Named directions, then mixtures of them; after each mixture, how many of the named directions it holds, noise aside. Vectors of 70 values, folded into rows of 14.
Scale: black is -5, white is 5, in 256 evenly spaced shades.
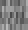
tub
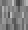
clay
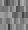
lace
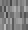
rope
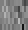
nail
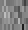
one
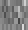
one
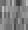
two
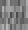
one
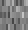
three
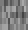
three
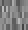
three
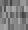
three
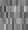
one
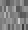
three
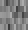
one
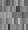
two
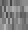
two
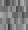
one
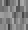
one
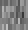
three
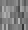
three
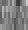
two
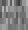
three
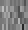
two
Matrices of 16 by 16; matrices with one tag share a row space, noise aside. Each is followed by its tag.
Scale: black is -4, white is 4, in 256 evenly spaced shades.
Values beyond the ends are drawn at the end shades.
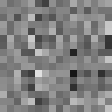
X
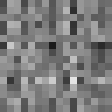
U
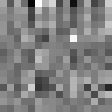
X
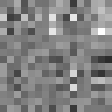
U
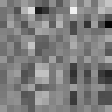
X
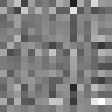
U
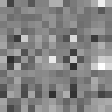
U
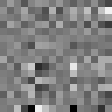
X
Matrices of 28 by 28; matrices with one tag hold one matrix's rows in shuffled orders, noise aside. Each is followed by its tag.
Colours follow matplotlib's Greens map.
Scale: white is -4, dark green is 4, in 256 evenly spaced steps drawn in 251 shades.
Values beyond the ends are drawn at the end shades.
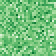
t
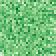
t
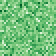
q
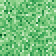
q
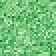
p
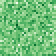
t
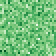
q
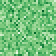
t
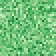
t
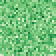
t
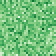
t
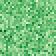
q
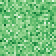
p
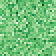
t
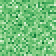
t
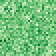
q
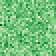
q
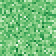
t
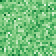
p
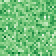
p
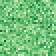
p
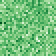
q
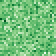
p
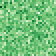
q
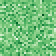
t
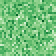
t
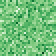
t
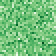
t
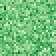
p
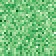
q
